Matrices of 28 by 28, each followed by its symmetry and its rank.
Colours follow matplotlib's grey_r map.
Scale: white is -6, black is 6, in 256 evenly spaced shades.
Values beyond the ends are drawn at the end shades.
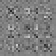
symmetric, rank five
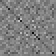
symmetric, rank five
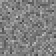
symmetric, full rank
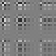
symmetric, rank one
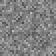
symmetric, full rank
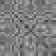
symmetric, rank three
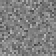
antisymmetric, full rank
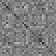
symmetric, rank five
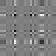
symmetric, rank one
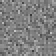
antisymmetric, full rank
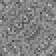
symmetric, full rank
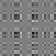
symmetric, rank one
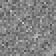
symmetric, full rank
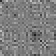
symmetric, rank three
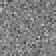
antisymmetric, full rank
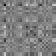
symmetric, rank three
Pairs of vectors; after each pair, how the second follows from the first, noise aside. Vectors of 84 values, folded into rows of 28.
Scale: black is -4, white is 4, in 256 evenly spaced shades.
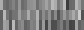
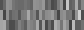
sign-scrambled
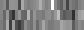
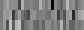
sign-scrambled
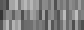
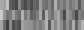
negated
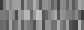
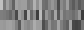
sign-scrambled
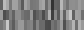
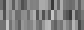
sign-scrambled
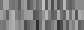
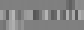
partly zeroed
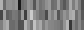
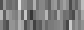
negated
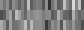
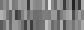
negated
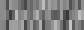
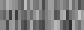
sign-scrambled
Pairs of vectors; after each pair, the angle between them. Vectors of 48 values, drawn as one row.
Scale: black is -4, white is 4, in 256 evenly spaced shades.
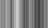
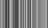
partly opposed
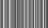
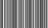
partly aligned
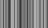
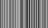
orthogonal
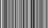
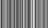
nearly opposite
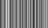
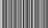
partly opposed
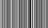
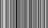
orthogonal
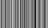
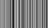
partly opposed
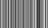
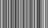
nearly parallel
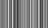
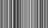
nearly parallel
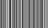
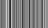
nearly parallel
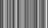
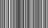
orthogonal
